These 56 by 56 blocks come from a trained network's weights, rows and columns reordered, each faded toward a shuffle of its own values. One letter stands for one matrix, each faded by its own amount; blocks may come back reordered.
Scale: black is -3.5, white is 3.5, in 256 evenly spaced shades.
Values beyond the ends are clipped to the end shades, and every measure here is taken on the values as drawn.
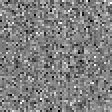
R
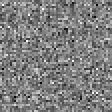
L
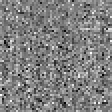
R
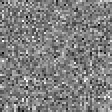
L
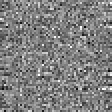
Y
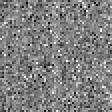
R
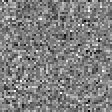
L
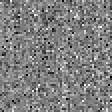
R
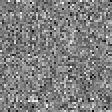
L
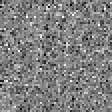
R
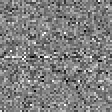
Y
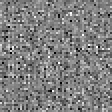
R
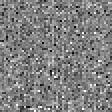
R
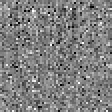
R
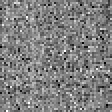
R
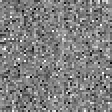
R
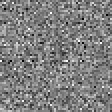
Y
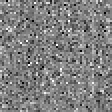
R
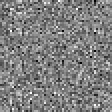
L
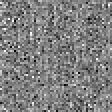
R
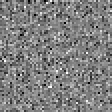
R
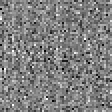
R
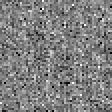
R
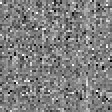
R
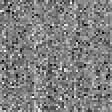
R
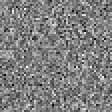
Y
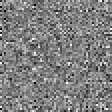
L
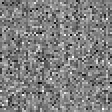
R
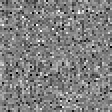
R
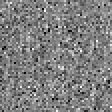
R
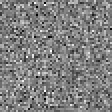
L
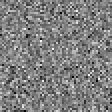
Y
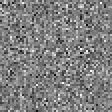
L
